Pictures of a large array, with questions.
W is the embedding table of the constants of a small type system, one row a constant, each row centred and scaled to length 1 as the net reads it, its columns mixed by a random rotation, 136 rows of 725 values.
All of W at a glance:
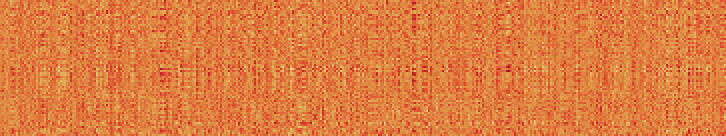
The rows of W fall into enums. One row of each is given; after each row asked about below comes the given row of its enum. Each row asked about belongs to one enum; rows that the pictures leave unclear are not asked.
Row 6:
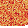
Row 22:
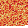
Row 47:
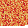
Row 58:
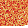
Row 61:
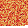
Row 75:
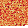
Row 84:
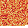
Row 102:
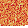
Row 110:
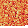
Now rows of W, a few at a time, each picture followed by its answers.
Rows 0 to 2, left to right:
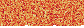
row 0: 47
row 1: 110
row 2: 61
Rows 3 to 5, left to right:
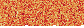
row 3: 110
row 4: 61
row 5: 47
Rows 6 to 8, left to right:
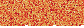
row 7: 47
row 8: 75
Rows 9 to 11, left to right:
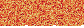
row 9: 61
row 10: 22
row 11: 84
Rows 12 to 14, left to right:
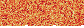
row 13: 22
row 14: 110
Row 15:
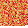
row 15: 110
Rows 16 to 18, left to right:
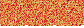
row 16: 102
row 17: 61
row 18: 75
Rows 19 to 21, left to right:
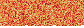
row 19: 110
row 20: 22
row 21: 61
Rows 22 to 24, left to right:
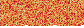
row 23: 61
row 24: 6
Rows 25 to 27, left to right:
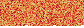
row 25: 75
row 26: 110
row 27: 61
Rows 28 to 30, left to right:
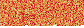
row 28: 110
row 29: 84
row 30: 102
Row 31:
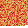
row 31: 61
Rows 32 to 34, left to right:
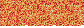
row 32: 61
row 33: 22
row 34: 22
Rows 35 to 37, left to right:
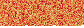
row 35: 110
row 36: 22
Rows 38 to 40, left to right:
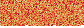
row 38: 6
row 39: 75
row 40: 22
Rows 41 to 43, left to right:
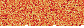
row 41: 84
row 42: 47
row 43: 75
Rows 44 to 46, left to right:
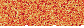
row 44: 110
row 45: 22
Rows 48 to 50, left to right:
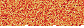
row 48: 84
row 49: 61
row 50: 75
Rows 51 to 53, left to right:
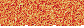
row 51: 102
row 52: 22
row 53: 61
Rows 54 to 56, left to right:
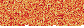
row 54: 6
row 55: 102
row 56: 84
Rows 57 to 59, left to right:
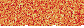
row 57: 102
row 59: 110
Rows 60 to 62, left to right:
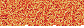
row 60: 84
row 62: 61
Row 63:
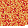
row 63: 47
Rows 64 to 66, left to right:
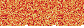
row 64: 84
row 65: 58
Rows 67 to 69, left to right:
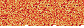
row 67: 84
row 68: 75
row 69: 75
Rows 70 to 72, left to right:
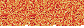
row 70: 84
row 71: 84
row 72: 61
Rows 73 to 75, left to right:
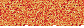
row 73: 75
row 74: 61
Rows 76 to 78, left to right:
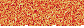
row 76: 102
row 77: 58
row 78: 61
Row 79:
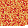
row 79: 47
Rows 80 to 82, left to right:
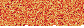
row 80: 75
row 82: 84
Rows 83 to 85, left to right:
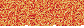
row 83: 61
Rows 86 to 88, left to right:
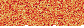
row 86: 22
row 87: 75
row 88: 84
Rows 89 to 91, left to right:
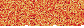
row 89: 61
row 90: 84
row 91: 6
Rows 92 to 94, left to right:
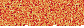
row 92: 75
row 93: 47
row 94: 102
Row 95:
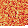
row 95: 110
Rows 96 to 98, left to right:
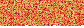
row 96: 6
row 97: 75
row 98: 110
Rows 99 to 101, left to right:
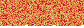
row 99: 84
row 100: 22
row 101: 47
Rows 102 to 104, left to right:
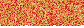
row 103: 110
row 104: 22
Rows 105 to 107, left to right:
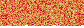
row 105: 84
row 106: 22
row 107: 110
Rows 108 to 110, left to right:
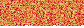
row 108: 75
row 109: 110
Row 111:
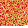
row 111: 58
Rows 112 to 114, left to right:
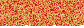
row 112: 22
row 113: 47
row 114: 58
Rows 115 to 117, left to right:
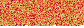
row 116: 84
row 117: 58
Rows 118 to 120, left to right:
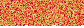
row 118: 75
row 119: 58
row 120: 110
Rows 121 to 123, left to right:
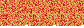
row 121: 84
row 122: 47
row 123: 47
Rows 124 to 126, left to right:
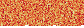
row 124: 47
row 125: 102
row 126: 110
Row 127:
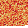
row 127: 22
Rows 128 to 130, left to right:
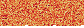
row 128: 84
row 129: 75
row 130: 61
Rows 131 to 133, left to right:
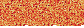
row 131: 75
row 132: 75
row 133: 6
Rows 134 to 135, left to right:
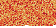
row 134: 22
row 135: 6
